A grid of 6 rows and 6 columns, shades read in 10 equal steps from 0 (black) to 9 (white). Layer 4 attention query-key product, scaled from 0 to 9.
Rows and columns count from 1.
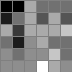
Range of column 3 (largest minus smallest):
1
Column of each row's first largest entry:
3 3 6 4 5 4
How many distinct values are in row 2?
4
